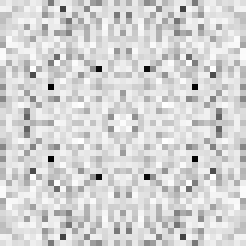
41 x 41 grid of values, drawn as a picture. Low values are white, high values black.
No seam splits the table. No single row or column stands out from its neighbours. On average the colour sits 20% of the way up the scale. The texture is fine-grained noise. There are no regular stripes. It mirrors both left to right and top to bottom. Most values sit low, with a long tail of high ones.
